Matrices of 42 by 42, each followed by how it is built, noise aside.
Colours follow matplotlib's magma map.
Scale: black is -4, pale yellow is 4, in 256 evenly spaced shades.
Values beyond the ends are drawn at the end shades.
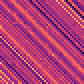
Toeplitz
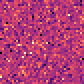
noise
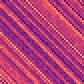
Toeplitz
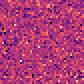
noise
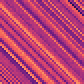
Toeplitz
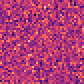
noise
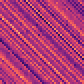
Toeplitz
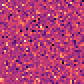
noise
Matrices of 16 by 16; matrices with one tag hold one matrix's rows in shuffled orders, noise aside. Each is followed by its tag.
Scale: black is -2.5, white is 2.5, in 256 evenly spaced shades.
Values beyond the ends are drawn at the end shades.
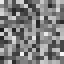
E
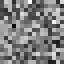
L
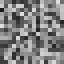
E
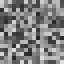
E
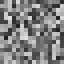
L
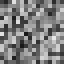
E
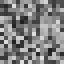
E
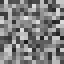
L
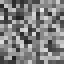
E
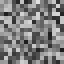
L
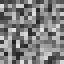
E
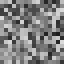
L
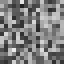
E
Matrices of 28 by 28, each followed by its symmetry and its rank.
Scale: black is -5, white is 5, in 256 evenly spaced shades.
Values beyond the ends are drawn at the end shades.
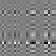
neither, rank one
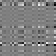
neither, rank one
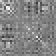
symmetric, rank five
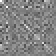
symmetric, rank five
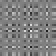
symmetric, rank one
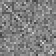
symmetric, full rank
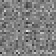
neither, rank five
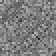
symmetric, full rank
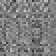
neither, rank five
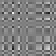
symmetric, rank one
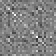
symmetric, rank five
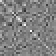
symmetric, rank five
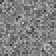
symmetric, full rank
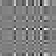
neither, rank one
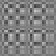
symmetric, rank one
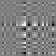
symmetric, rank one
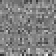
neither, rank five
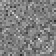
symmetric, full rank
